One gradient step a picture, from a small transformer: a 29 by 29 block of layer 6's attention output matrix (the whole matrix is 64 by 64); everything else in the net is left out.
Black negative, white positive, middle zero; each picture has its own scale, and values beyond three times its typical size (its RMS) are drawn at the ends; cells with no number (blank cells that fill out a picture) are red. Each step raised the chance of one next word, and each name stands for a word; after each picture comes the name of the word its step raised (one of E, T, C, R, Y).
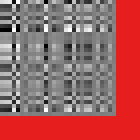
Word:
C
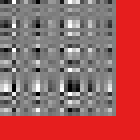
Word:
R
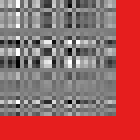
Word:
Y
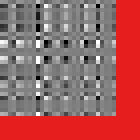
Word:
C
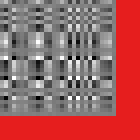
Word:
C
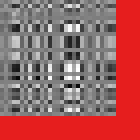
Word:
C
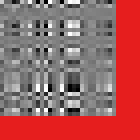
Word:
R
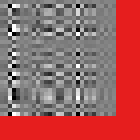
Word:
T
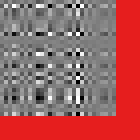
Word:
T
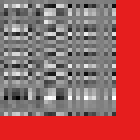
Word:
T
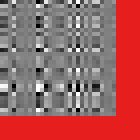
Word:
R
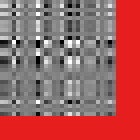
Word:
Y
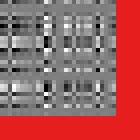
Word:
R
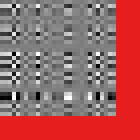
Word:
T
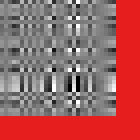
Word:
R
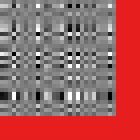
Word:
T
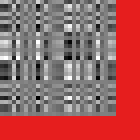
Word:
C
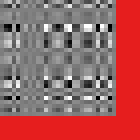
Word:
C
